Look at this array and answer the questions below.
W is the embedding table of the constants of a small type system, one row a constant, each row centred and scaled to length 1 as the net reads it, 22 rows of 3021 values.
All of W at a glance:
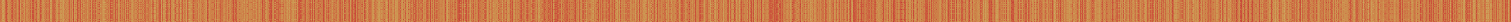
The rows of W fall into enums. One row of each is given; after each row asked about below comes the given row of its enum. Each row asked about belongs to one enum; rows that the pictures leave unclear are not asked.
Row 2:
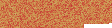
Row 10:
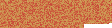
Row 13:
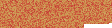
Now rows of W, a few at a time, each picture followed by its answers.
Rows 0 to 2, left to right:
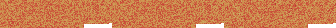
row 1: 10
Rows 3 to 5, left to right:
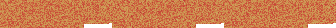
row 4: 13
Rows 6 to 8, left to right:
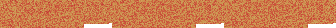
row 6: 13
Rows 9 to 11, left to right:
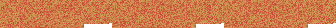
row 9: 2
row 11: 10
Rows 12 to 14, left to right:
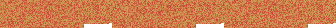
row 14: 10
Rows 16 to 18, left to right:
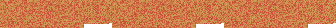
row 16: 10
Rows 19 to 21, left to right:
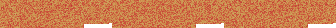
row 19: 2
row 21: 13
